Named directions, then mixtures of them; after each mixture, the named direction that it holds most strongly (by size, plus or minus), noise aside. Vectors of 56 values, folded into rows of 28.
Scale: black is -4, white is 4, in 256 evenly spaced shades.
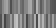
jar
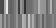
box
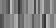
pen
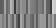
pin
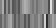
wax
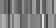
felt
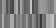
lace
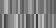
jar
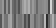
wax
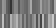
lace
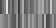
box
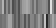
wax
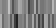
jar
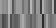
felt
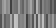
jar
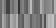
lace
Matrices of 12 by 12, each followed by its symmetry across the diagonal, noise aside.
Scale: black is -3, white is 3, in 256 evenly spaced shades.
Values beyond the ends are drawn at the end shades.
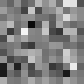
antisymmetric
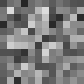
symmetric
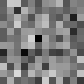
neither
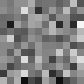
antisymmetric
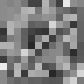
symmetric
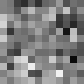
antisymmetric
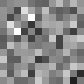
symmetric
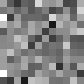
neither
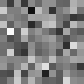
antisymmetric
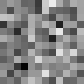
neither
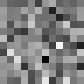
antisymmetric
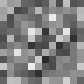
symmetric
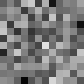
symmetric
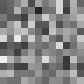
neither
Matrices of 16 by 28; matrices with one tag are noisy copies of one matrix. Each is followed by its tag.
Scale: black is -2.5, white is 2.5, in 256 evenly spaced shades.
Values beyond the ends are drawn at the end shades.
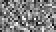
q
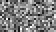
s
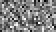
q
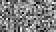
s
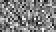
q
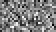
q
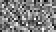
q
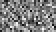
q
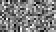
s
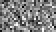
q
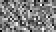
q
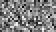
q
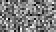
s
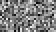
s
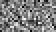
q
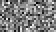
s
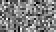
s
